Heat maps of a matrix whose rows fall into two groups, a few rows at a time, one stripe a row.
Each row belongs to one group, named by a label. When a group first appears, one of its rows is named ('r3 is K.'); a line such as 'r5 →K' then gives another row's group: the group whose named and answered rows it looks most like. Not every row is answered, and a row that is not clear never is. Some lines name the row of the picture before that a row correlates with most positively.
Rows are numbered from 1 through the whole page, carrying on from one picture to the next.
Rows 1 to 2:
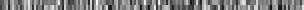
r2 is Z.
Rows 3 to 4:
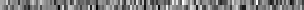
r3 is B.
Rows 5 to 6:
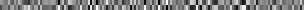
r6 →Z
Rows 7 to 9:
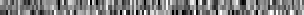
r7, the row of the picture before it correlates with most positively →5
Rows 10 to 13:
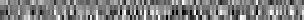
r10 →B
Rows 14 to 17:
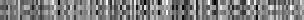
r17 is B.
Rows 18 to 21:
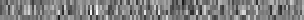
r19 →Z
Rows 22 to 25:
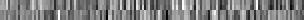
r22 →B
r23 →B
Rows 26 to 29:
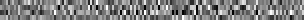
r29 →B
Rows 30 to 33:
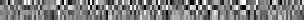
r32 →Z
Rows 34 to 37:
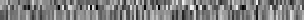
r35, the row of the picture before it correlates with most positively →31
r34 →B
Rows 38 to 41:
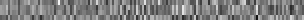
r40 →B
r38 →Z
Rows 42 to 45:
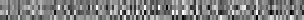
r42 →B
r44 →B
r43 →Z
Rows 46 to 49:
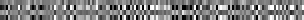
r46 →Z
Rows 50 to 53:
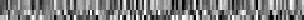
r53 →B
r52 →Z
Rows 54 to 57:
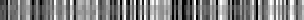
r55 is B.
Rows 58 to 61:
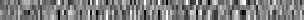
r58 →Z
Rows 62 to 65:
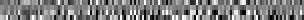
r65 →B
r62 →Z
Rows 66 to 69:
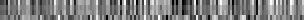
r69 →Z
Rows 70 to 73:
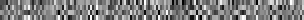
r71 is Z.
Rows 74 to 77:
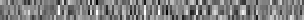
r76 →Z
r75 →Z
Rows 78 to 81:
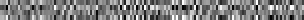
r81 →B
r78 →B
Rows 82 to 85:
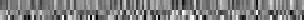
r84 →B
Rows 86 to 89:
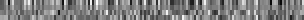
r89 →B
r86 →Z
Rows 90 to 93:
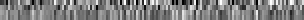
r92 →B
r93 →B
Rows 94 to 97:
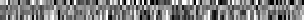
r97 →Z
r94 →B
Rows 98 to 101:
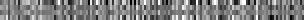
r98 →Z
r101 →B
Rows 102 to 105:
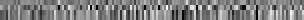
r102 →Z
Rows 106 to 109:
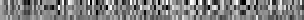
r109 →B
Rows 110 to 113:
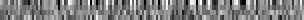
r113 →Z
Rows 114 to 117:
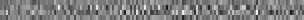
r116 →B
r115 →Z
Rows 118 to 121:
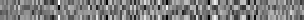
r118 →Z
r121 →Z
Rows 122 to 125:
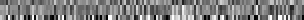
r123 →B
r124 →B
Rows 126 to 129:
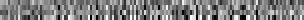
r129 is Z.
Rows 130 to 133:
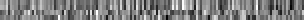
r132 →Z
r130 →B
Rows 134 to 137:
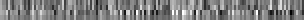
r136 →B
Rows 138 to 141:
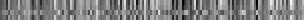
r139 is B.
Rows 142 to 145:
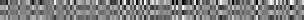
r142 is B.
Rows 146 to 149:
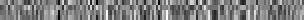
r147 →Z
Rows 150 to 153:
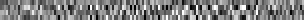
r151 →Z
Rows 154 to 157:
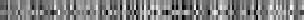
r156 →Z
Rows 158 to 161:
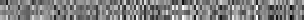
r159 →B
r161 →B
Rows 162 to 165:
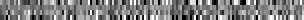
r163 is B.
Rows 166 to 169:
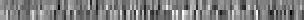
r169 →B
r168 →B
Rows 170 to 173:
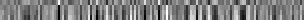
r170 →Z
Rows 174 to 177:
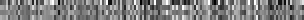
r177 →B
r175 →B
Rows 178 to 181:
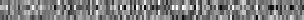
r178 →Z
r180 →Z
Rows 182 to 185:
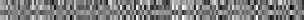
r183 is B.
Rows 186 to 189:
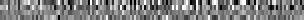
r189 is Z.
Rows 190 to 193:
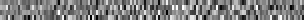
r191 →B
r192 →Z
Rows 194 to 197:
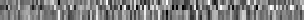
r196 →Z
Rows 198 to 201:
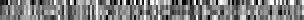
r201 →Z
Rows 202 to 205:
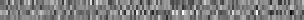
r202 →Z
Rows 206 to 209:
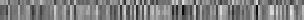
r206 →B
